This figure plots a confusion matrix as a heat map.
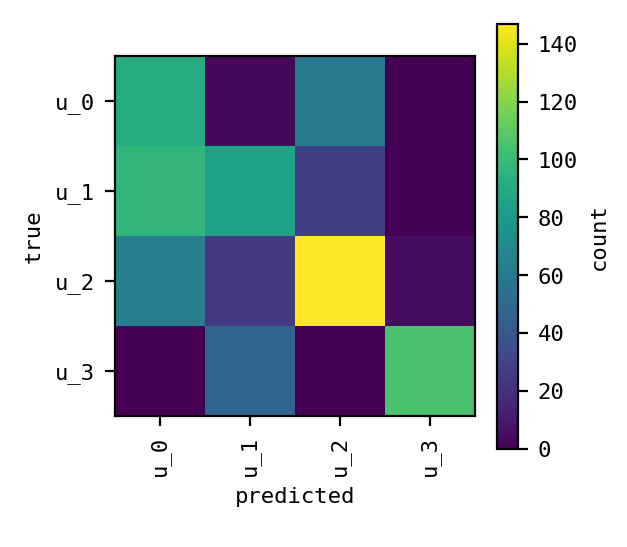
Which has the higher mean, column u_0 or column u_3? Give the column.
u_0
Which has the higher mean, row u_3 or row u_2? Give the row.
u_2
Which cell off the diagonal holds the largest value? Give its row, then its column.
u_1, u_0
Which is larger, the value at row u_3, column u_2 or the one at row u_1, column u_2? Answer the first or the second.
the second
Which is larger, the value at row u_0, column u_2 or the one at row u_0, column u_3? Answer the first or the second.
the first
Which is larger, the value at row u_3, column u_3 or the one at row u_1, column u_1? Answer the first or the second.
the first
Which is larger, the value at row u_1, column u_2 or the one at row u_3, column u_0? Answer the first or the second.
the first
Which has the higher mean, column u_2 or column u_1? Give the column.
u_2
